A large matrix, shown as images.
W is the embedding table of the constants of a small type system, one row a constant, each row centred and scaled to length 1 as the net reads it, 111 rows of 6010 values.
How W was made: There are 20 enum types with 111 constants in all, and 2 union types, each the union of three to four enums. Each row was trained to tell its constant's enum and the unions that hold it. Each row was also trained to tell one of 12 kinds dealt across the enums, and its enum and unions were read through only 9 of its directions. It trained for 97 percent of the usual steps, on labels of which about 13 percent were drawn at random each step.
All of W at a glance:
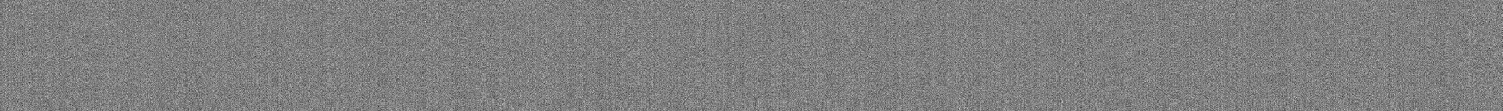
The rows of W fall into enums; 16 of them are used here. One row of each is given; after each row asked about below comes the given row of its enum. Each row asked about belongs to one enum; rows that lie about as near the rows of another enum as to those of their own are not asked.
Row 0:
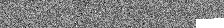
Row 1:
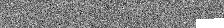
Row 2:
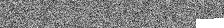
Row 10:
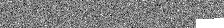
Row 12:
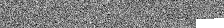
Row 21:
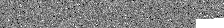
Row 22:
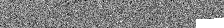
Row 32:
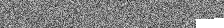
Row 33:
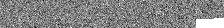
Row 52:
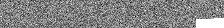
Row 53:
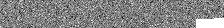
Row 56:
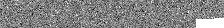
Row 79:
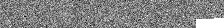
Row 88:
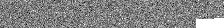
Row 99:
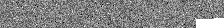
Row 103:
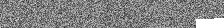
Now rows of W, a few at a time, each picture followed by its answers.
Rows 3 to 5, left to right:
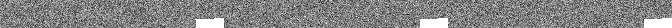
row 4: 12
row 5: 12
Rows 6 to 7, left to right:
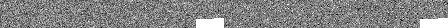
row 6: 56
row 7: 52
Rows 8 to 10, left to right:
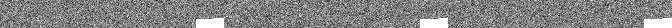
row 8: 56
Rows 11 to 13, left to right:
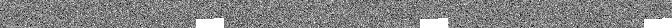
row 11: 12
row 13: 1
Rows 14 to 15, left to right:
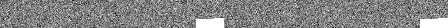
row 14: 2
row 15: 79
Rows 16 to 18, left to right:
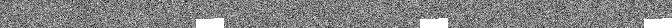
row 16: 56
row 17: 1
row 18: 103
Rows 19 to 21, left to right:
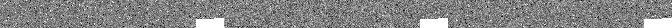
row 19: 52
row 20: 1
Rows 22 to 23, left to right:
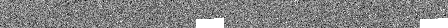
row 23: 52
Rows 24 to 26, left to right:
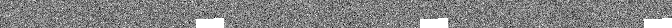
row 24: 10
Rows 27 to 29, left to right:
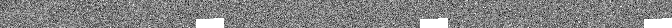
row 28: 88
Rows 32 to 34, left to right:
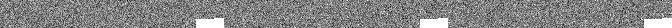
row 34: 88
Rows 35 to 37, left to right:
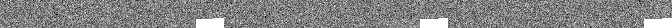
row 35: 0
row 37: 32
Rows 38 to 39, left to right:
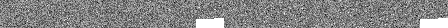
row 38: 1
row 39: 21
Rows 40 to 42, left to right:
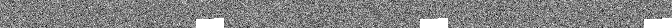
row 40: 52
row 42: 88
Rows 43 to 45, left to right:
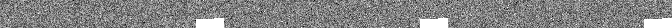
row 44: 32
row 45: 10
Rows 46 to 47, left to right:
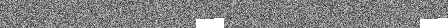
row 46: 103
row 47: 2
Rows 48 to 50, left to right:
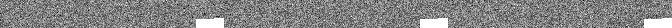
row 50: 10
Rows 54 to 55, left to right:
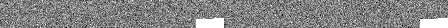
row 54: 52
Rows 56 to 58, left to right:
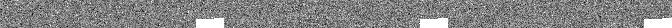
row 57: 33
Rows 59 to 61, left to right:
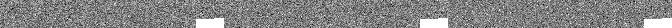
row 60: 32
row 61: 53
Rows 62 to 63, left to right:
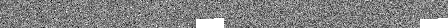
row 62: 103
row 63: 33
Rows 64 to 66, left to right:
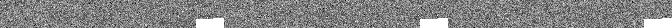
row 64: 10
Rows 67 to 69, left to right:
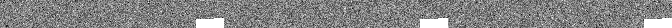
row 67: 10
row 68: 103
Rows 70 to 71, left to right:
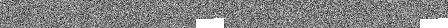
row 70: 12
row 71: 32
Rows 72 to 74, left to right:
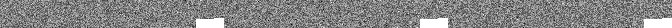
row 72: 2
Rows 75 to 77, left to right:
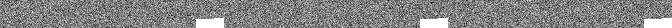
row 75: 12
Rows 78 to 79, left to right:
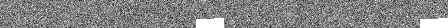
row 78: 52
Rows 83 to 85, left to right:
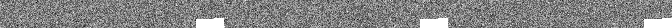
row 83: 33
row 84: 0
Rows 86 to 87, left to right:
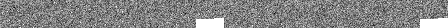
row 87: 22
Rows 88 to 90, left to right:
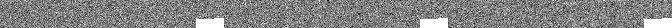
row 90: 32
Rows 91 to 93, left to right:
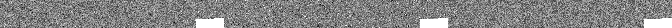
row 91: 103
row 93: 2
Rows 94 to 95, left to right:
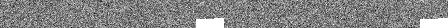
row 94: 88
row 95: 0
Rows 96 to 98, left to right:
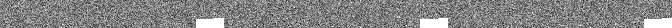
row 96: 12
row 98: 33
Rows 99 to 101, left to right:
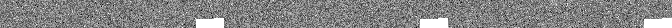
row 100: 88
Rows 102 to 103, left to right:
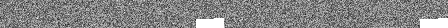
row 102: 2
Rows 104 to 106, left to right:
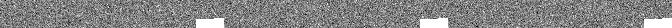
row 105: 33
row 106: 103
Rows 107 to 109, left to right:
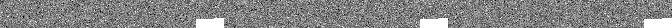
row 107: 33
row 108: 1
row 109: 10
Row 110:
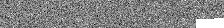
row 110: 1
